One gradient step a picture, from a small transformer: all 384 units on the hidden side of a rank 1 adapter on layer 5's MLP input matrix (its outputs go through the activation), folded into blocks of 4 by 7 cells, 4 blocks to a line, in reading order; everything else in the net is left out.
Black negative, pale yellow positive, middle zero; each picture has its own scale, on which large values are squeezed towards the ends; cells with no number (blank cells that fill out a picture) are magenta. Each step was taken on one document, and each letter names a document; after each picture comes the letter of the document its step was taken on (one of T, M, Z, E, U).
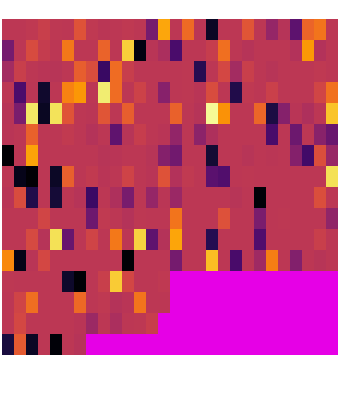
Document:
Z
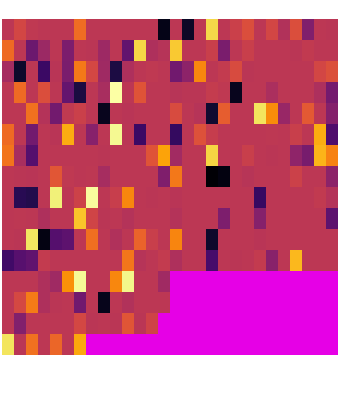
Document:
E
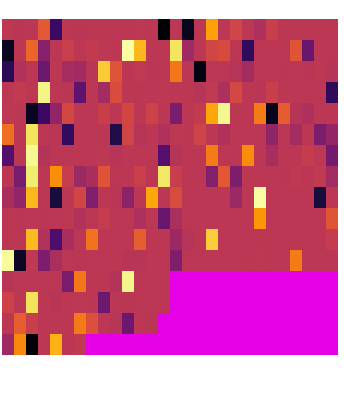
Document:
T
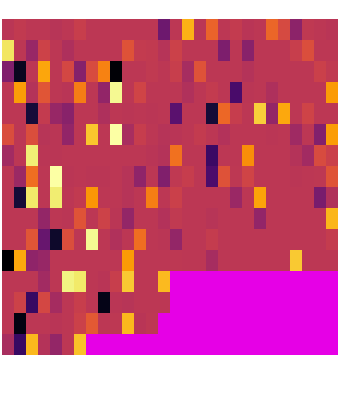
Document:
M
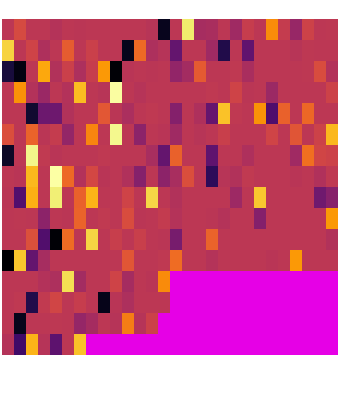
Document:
M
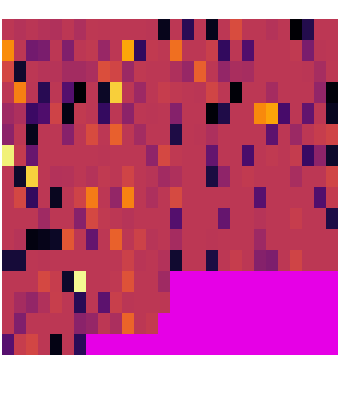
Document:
E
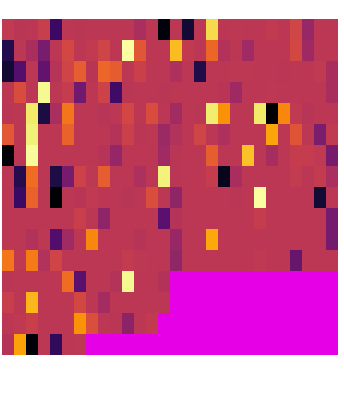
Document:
T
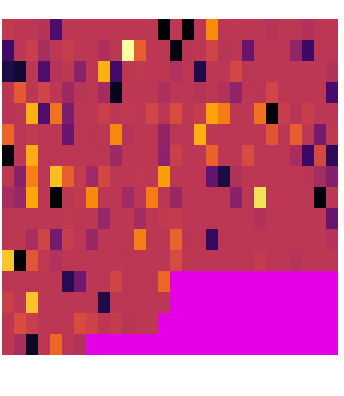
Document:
T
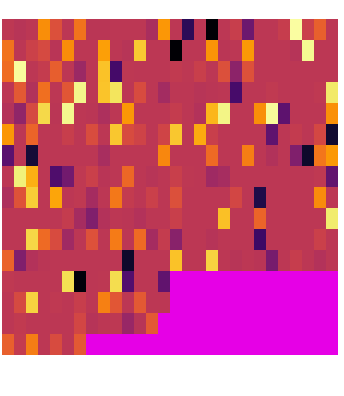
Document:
Z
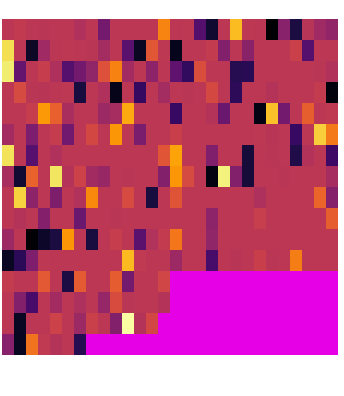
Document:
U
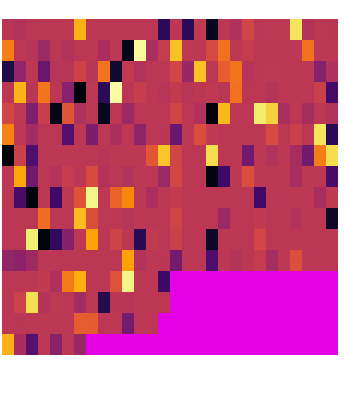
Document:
E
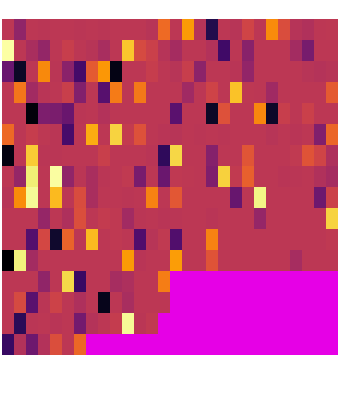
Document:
M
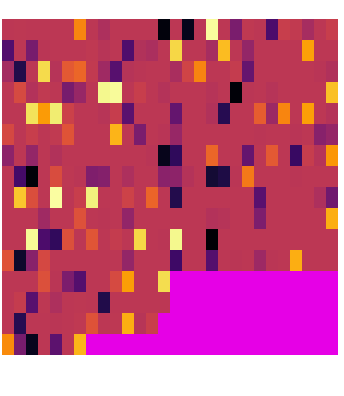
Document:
U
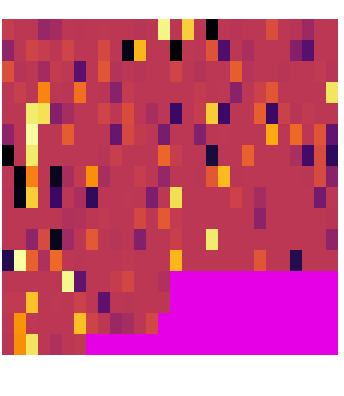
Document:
T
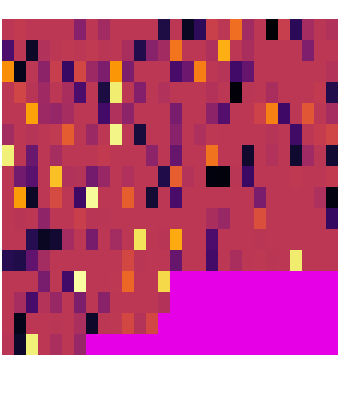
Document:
U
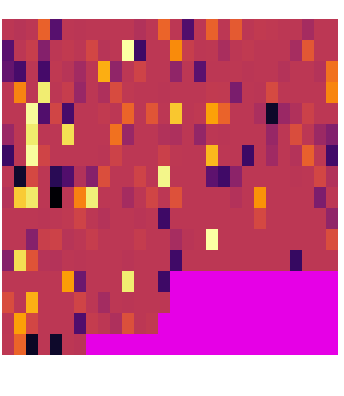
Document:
T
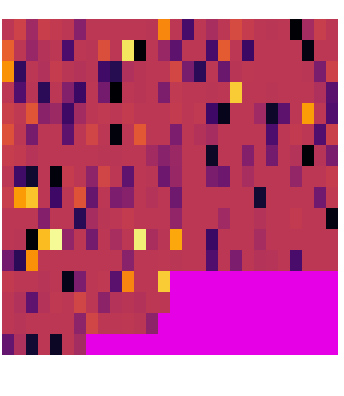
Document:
E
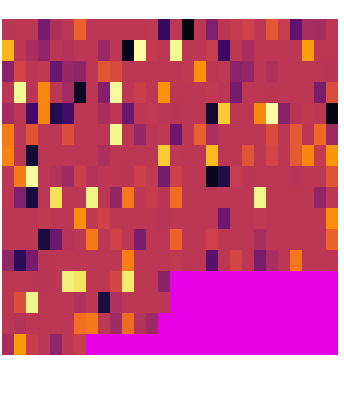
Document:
E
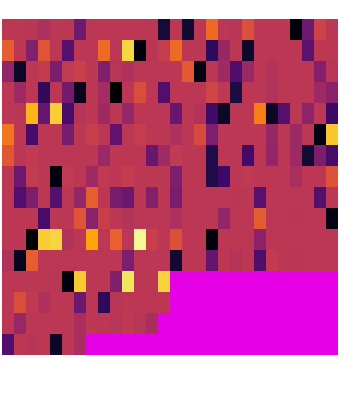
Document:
E
